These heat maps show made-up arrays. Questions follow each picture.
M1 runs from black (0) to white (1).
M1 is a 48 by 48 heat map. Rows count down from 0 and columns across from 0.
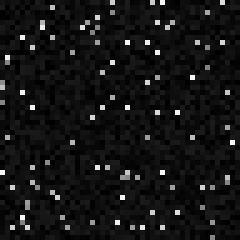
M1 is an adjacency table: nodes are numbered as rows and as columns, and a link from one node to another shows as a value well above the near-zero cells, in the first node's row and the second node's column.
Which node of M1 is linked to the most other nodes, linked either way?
node 45
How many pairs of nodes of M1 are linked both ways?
0
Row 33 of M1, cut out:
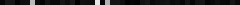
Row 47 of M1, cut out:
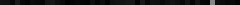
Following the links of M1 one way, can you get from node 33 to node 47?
no
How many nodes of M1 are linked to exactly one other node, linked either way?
4
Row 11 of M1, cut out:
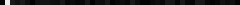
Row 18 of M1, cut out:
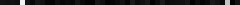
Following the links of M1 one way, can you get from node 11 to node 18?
yes
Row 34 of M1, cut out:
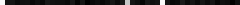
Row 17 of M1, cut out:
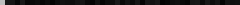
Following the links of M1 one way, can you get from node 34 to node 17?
yes
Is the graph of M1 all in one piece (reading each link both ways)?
yes
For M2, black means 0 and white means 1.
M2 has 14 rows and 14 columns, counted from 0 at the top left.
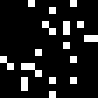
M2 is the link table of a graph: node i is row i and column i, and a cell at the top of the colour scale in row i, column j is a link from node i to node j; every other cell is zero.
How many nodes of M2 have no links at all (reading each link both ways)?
1
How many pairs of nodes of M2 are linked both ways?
3
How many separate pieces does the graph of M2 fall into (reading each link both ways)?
2
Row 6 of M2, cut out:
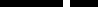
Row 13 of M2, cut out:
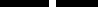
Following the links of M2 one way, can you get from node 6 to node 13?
yes
